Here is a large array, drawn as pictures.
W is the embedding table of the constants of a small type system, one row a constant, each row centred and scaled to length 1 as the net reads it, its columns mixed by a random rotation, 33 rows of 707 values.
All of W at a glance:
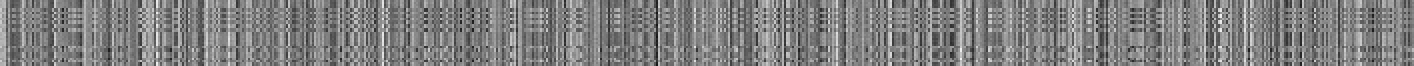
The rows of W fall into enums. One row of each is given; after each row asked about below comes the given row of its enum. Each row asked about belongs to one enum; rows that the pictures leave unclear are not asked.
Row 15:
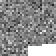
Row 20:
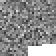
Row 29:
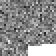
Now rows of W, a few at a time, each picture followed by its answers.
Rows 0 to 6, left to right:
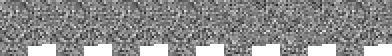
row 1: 20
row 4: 15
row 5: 15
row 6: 20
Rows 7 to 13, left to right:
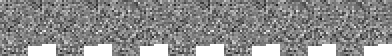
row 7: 15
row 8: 15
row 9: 20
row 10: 15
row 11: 15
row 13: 20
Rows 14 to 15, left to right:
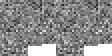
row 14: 15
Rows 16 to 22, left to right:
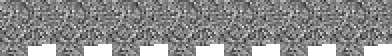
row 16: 20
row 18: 20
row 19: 20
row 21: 20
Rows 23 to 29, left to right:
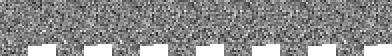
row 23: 15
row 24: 29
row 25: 29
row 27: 20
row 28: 20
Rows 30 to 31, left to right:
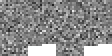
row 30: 15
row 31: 20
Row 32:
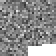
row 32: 20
